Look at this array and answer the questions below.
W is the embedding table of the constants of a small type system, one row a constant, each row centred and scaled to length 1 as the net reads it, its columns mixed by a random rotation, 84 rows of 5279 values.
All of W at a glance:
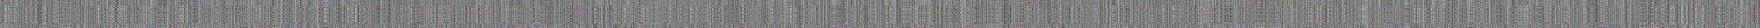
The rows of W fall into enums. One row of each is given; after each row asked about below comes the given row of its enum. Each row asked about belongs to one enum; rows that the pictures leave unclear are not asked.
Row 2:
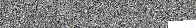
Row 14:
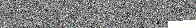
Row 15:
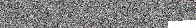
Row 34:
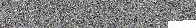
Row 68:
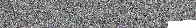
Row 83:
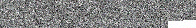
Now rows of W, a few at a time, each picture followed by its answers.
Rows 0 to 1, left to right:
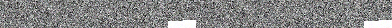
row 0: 15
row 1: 15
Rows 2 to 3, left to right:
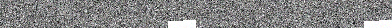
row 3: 14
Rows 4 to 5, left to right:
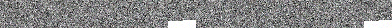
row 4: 15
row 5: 34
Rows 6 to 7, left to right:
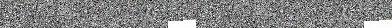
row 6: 2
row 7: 2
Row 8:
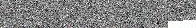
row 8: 14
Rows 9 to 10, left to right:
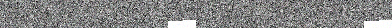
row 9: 15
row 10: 2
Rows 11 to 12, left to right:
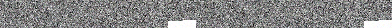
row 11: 15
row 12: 15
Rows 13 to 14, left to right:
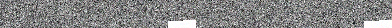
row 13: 2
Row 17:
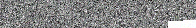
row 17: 2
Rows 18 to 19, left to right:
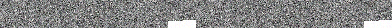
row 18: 34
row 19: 34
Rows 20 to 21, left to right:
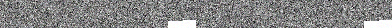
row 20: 15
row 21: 2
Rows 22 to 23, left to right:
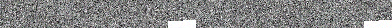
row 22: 2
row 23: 34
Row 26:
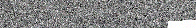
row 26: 68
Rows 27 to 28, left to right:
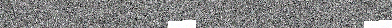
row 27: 68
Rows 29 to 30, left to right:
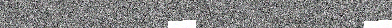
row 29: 15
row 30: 68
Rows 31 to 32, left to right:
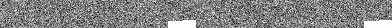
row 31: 34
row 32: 83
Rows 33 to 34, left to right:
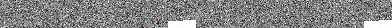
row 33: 14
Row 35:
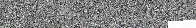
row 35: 2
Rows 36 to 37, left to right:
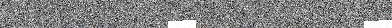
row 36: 34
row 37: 15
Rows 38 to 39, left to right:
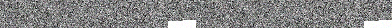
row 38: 15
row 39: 15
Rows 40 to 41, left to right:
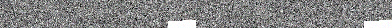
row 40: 68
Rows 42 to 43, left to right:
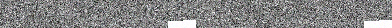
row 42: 2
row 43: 83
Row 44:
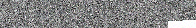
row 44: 34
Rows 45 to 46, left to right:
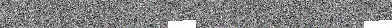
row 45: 34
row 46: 34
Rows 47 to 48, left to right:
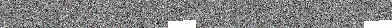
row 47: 14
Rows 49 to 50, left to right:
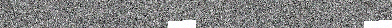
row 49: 68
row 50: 34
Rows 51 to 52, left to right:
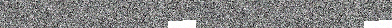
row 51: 15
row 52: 15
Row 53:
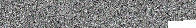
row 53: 2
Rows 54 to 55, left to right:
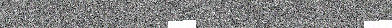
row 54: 34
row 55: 83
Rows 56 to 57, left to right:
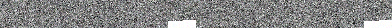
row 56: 34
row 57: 14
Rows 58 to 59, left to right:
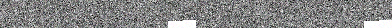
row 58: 34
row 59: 2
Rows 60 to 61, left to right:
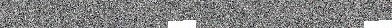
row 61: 15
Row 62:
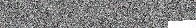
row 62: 15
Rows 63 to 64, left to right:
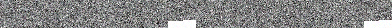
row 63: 14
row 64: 34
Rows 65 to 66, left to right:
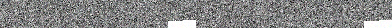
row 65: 34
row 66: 2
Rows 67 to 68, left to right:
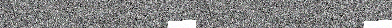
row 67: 68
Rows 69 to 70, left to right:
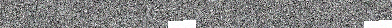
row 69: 2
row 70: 34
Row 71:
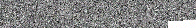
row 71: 2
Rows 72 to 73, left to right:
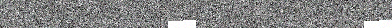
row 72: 83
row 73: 2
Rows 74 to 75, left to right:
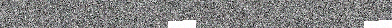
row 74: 34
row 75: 15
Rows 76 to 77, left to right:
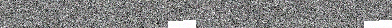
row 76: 14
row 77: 83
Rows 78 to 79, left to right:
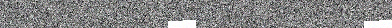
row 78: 15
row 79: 2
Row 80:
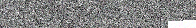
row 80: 83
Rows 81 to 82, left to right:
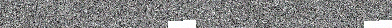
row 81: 2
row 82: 83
